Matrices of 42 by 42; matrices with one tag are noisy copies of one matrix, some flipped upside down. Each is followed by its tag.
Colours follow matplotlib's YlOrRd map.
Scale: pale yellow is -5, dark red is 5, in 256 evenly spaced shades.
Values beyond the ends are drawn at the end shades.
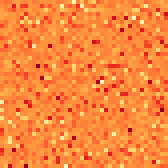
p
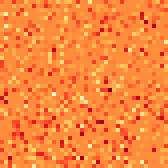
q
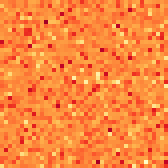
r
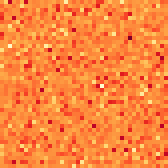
p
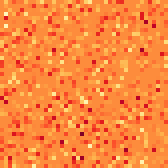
q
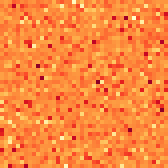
p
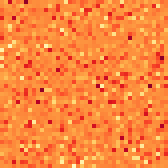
p
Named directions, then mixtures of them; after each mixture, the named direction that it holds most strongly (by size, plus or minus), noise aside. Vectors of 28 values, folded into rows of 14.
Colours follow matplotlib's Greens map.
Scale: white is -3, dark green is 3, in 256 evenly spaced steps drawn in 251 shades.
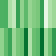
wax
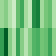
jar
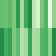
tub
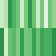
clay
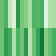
wax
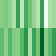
wax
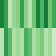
clay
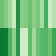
tub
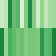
clay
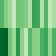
jar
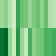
jar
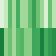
clay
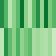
clay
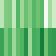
wax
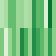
tub
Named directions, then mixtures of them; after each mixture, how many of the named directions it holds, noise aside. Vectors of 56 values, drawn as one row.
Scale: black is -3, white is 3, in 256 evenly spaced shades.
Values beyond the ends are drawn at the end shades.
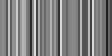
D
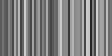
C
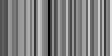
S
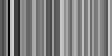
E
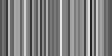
two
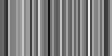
two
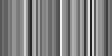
three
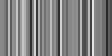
one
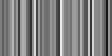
two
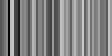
one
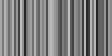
one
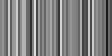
one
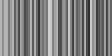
two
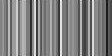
one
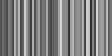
one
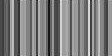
three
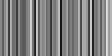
one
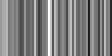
one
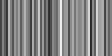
three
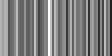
one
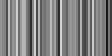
one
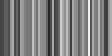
three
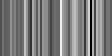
three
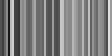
one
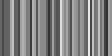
three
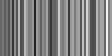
two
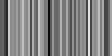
two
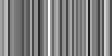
two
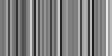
one
